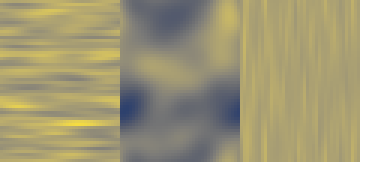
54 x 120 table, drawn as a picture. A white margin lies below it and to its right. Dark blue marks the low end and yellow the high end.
It is made of 1 by 3 panels. Panel 1,1: high, streaked across. Panel 1,2: middling, smooth, strong in contrast. Panel 1,3: high, streaked downward, faint in contrast.
